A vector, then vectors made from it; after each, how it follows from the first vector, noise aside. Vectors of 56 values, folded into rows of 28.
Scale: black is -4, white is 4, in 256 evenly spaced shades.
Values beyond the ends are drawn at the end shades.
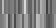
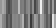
wrapped around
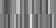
reversed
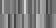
copied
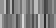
wrapped around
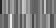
wrapped around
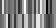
scaled up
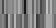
negated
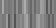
shrunk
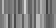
copied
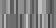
wrapped around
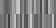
reversed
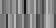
negated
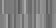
shrunk
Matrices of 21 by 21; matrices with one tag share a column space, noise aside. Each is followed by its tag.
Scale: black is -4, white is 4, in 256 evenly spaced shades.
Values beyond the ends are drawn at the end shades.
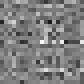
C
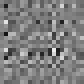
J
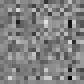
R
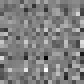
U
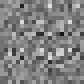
J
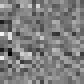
J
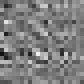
J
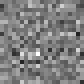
J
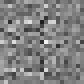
C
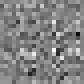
J
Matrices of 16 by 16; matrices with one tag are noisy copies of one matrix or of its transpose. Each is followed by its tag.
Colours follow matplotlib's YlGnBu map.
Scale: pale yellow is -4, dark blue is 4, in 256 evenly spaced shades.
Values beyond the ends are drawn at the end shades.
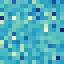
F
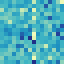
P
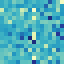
P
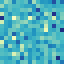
F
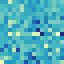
P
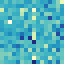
P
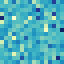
F
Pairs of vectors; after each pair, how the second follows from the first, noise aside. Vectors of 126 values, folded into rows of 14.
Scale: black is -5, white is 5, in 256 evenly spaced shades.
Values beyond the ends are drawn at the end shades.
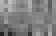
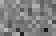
shuffled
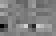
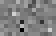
shuffled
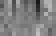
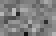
shuffled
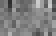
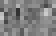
wrapped around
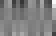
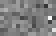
shuffled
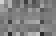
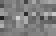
wrapped around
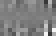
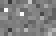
shuffled
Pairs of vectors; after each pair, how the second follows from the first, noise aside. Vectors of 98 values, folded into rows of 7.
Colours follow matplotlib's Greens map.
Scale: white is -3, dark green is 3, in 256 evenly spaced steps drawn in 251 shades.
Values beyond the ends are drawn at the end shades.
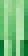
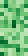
shuffled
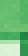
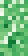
shuffled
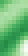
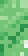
partly zeroed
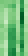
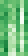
negated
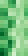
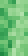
shrunk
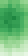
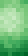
negated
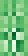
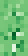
partly zeroed
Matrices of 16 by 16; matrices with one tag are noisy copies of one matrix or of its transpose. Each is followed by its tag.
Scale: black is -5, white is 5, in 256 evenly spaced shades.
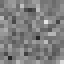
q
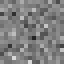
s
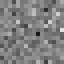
s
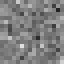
q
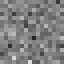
s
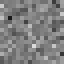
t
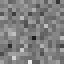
s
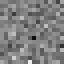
s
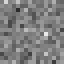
t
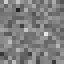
t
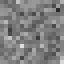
q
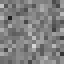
t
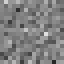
t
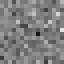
s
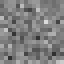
q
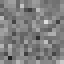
q
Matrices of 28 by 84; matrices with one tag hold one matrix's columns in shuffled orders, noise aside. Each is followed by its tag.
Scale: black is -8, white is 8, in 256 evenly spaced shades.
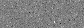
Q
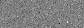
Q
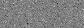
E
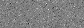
E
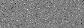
E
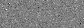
E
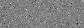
E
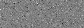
E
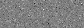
E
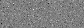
E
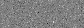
Q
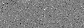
E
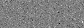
Q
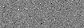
E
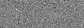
E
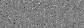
E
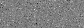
E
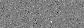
Q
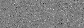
E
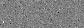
Q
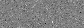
Q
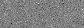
E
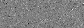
E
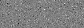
E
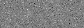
E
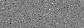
E
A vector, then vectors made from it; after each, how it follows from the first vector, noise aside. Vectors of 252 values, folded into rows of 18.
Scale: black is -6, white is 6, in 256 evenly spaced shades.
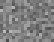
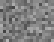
negated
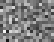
scaled up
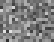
scaled up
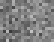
negated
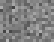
negated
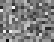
scaled up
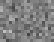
sign-scrambled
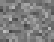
sign-scrambled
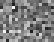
scaled up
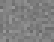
shrunk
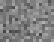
negated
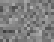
sign-scrambled
